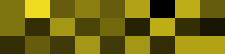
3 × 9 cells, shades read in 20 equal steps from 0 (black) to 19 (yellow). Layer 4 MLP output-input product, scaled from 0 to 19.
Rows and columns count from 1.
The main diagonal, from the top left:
10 4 5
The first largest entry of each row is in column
2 7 8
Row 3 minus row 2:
-6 4 -8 7 -4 10 -11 10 12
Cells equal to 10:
2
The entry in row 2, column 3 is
13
